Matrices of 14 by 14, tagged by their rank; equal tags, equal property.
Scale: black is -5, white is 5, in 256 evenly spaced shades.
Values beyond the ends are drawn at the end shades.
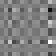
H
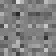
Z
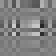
H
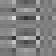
H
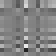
H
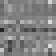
Z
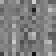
Z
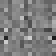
Z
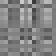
H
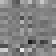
Z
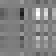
H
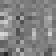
Z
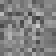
Z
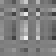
H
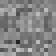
Z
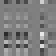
H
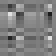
H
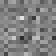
Z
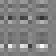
H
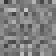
Z
